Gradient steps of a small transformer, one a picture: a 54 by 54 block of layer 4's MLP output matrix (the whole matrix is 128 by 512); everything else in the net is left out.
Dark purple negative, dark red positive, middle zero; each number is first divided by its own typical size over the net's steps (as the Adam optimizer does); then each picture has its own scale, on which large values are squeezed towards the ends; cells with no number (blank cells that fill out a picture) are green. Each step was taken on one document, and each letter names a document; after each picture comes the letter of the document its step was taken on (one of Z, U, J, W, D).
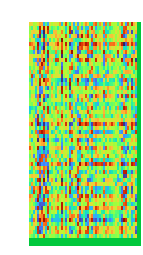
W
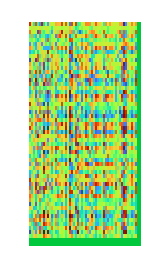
W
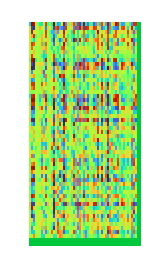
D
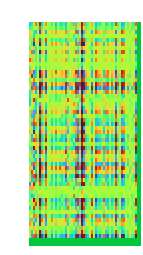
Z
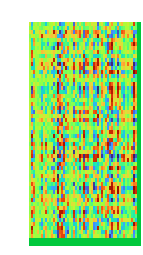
D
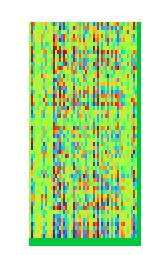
D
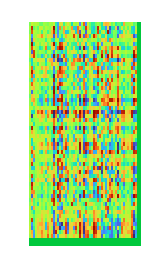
D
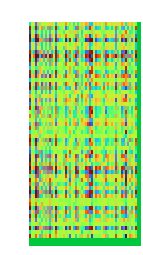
Z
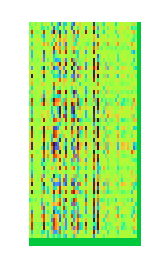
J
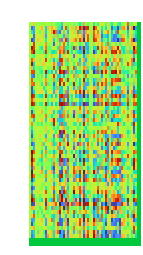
D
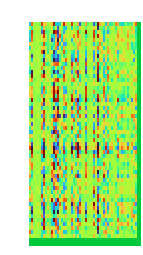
J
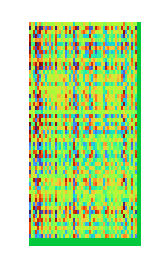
Z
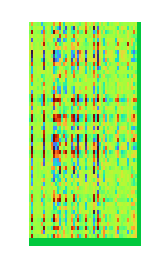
J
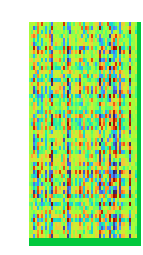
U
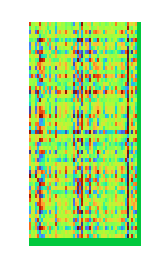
Z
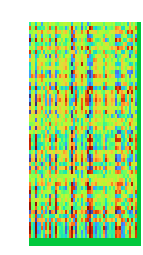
Z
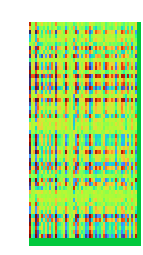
Z
